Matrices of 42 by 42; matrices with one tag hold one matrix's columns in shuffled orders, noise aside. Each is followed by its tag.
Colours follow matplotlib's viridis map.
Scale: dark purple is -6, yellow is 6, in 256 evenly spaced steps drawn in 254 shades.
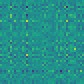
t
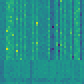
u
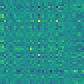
t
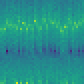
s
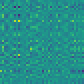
t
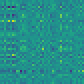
t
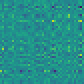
t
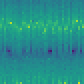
s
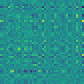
t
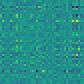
t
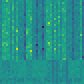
u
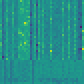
u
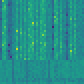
u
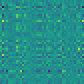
t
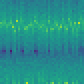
s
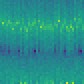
s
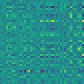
t
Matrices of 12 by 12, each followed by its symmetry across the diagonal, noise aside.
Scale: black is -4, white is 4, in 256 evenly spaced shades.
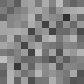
symmetric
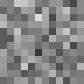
neither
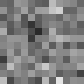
neither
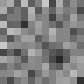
symmetric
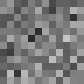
symmetric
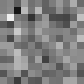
antisymmetric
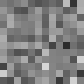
antisymmetric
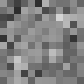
symmetric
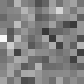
neither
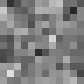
antisymmetric
